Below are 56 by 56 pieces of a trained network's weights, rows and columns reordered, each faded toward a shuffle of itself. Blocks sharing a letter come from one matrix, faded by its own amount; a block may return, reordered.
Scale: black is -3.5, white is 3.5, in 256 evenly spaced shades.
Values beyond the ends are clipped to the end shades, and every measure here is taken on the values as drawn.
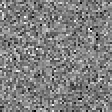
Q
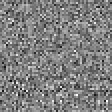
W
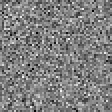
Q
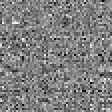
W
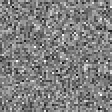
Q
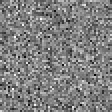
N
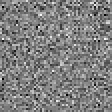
W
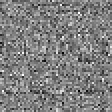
W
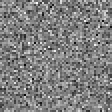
Q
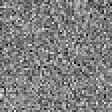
N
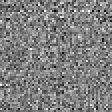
W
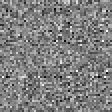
W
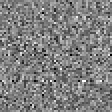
W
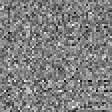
W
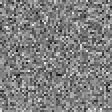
N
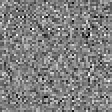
W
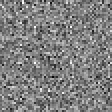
W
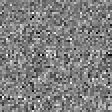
W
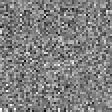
W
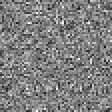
W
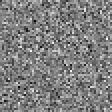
N
